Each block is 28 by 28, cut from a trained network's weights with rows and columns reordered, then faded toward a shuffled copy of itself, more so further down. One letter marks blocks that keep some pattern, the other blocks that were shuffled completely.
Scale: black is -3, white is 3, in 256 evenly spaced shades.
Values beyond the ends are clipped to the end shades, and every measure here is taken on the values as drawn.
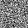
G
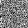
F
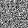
G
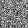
F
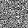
F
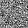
G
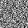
F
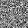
F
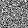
G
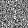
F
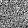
G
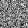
F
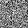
G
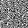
G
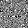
F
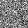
G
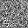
F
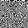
F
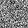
G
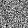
F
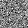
G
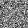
F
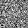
F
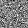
G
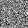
G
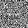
F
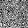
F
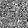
F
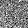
G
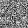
F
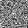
F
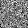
G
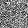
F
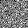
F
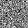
F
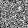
G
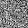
G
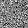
G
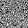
F
